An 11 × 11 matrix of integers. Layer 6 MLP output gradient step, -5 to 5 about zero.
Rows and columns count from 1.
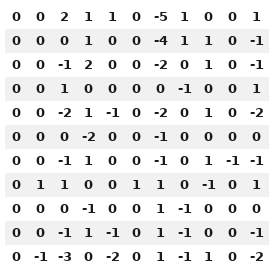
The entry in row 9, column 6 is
0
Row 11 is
0 -1 -3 0 -2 0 1 -1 1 0 -2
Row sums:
1 -2 -1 1 -5 -3 -2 4 -1 -2 -7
